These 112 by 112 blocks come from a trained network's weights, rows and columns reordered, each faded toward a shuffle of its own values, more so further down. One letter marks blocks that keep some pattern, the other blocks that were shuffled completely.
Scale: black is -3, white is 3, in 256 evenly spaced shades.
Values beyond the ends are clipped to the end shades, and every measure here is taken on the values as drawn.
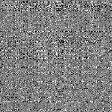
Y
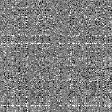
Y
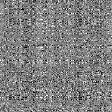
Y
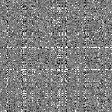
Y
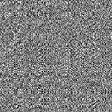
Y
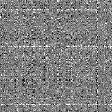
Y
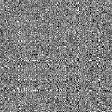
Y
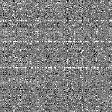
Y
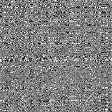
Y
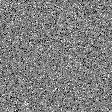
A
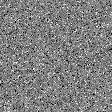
A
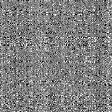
Y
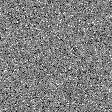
A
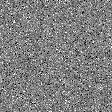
A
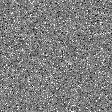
A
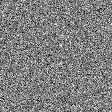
A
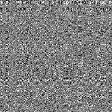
Y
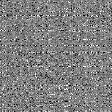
Y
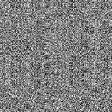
Y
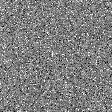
A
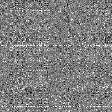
Y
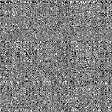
Y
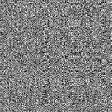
Y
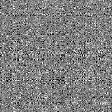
Y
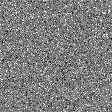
A
